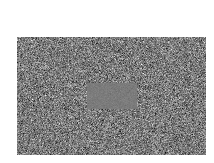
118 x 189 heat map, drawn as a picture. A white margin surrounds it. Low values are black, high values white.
No seam splits the table. Fine speckle covers the field. The histogram is bell-shaped. On average the colour sits 50% of the way up the scale. No overall slope runs across the table. Neither half mirrors the other. The centre is the calmest part. In the centre lies a patch that is calmer than the rest. No row or column stands out.
